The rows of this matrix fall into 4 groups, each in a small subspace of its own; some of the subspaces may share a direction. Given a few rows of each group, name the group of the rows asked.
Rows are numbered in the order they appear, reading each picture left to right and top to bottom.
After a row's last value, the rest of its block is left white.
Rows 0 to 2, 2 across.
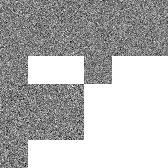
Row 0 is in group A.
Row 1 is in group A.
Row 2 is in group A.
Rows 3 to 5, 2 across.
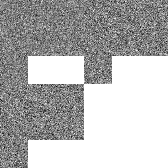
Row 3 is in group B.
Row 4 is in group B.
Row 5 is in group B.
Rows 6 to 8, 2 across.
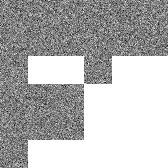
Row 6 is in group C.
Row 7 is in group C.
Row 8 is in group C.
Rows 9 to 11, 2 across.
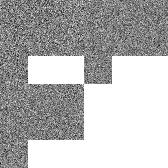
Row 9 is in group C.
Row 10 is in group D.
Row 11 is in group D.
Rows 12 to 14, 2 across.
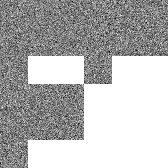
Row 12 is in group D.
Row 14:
D
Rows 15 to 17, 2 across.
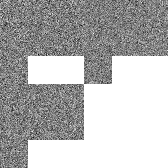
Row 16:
C
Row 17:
D
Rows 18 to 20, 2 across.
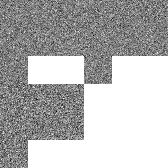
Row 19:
A
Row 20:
B
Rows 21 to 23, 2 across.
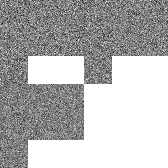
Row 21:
D
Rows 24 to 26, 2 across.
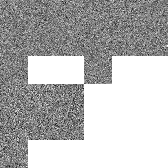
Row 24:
C
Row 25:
B
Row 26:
C
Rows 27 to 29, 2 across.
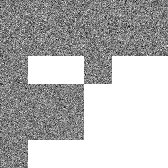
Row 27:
C
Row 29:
B
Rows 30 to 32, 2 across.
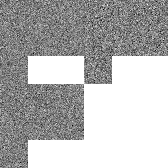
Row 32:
C
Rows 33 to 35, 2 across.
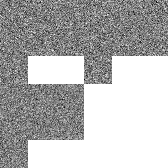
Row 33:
B
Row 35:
B
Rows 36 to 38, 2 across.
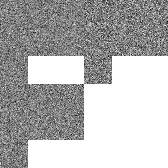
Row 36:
C
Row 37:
D
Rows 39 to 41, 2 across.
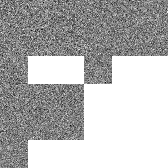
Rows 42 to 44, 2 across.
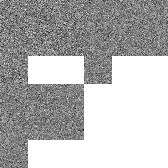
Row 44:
B
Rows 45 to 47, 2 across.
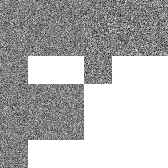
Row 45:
A
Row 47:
D
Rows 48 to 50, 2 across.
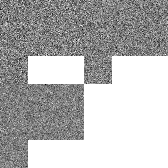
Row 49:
D
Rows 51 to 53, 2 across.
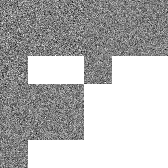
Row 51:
A
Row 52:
C
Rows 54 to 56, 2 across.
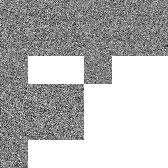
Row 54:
C
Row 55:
B
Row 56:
B
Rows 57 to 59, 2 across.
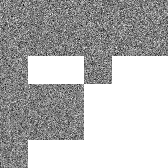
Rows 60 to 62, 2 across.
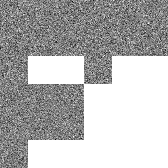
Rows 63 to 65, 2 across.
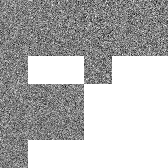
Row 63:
C
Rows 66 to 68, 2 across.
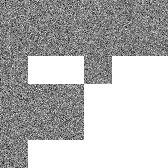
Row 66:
D
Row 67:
C
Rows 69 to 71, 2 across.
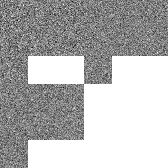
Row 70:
A
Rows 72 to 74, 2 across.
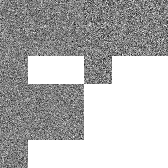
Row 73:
D
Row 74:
A
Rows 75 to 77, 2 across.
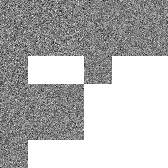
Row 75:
C
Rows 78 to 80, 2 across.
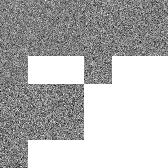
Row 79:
A
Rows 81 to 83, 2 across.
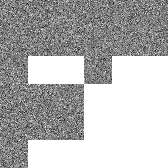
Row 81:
C
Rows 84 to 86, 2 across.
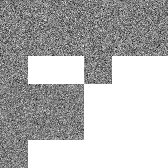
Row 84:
C
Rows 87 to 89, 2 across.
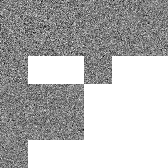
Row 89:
B
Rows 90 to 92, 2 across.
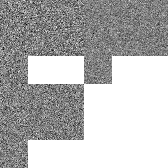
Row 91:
C
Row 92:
D
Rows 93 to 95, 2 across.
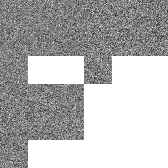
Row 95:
C
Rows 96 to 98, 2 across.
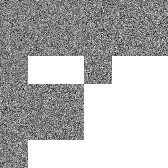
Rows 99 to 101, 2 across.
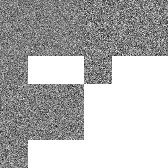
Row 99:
A
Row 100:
D
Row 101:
A
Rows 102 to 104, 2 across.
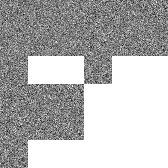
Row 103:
A
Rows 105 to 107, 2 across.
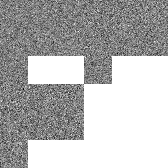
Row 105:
C
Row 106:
A
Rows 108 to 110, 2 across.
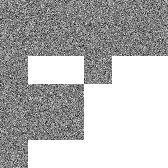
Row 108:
B
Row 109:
D
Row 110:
C
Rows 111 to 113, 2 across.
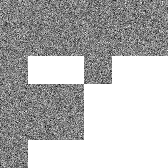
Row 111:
D
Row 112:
C
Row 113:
B
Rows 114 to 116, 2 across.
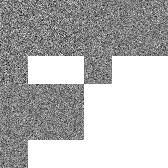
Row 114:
A
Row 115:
D
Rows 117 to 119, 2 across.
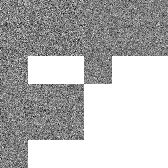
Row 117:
D
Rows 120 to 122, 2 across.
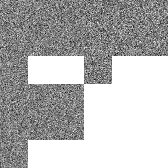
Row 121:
A
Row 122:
D
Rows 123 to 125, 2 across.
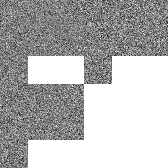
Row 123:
A
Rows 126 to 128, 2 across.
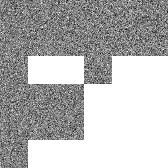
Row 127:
C
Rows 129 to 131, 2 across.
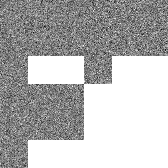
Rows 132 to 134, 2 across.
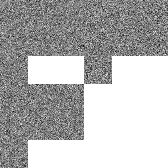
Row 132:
B
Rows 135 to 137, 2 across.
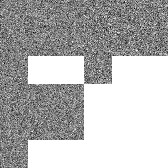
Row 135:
B
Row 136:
B
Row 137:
D
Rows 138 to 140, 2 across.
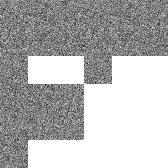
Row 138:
C
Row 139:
C
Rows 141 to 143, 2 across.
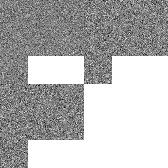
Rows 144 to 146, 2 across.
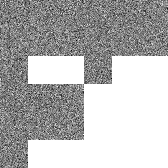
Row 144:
D
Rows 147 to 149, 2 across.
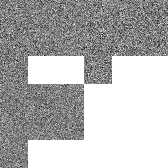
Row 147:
C
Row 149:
C
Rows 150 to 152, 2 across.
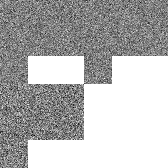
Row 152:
D
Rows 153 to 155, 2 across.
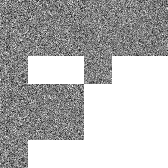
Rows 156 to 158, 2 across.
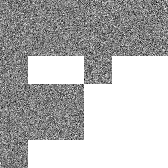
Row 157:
D
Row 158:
D
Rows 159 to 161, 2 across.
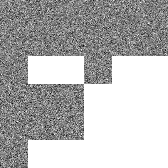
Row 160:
B
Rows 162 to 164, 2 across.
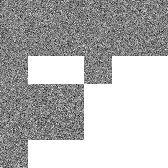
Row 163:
C
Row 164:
C
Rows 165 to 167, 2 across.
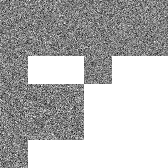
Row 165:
B
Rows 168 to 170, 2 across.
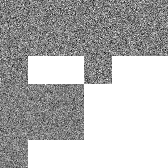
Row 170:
C
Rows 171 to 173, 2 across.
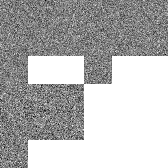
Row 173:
B
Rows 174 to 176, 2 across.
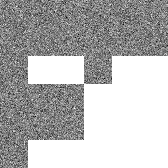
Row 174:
C
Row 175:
B
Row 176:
C
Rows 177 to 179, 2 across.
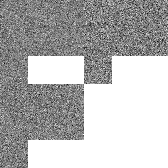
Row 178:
D
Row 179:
C
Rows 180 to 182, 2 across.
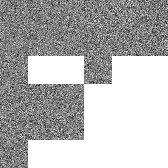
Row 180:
C
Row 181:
C
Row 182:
B
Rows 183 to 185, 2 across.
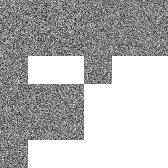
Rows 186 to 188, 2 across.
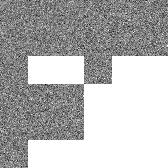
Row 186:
B
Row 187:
C
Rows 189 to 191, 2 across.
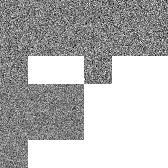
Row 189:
D
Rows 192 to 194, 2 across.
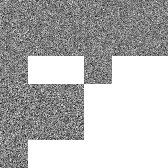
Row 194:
B
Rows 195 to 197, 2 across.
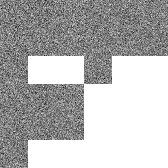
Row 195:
C
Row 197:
C
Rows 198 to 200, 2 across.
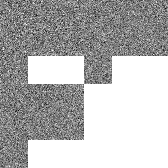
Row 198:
B
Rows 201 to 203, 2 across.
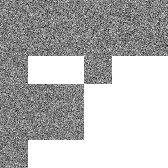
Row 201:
C
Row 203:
C
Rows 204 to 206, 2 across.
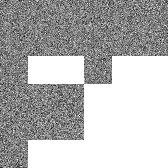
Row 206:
C
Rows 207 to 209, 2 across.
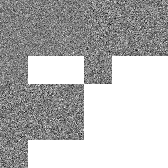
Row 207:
A
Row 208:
B
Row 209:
B
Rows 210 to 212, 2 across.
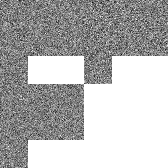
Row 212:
A
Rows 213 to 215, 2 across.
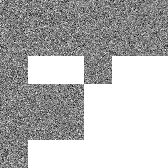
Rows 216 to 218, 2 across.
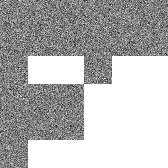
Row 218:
A
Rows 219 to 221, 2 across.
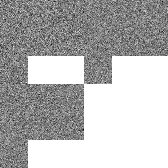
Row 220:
C
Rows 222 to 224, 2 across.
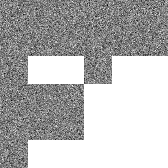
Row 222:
D
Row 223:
D
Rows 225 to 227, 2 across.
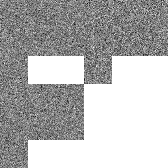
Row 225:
C
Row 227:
C
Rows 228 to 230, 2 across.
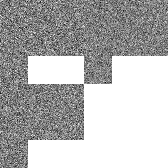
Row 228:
B
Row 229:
C
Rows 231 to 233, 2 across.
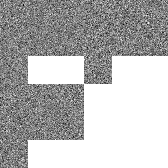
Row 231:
D
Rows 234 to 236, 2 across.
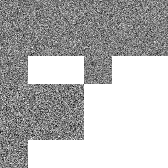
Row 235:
A
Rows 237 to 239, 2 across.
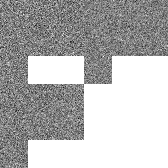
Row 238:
B
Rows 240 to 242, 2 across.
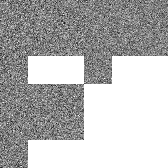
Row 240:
B
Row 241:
B
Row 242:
C
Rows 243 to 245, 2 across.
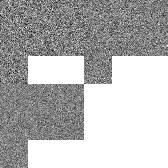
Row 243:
B
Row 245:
C
